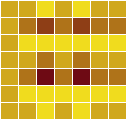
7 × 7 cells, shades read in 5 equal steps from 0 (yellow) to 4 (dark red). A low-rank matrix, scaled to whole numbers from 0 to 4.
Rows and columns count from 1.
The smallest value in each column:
1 0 0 0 0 0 0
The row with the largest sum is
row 5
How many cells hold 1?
19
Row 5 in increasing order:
1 2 2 2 2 4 4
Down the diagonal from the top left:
1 2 0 1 4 0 1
